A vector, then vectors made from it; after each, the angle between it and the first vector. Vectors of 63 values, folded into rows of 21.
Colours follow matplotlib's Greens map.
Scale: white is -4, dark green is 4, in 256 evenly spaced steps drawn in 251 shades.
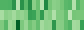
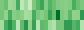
partly opposed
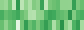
nearly opposite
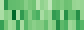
orthogonal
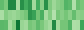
nearly parallel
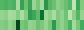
nearly parallel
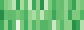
nearly opposite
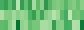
nearly parallel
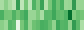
nearly opposite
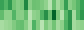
orthogonal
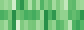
partly opposed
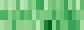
partly opposed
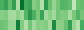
nearly parallel
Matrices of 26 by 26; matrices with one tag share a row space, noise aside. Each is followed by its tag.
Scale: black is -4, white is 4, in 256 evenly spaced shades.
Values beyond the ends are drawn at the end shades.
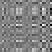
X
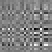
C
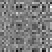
X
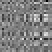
C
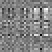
C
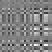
C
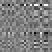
C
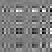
X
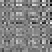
X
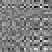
C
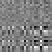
C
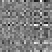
C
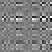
X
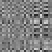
C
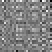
X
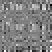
X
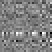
X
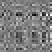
X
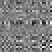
X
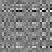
X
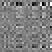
X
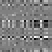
C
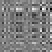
X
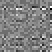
X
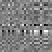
C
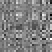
X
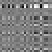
C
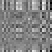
X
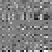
C
